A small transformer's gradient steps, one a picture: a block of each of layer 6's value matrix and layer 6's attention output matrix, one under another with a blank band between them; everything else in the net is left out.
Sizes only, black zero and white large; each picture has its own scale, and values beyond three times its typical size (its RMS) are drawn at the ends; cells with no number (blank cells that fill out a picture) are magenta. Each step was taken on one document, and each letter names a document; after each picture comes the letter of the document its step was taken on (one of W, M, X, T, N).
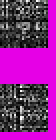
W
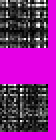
W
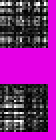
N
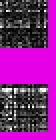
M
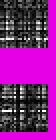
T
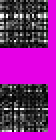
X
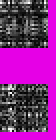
M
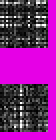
W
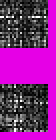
N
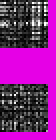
X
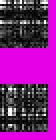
M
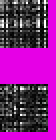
M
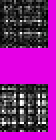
T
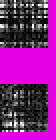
X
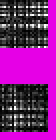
X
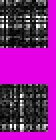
W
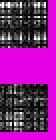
N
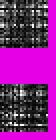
X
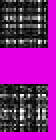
T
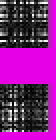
X
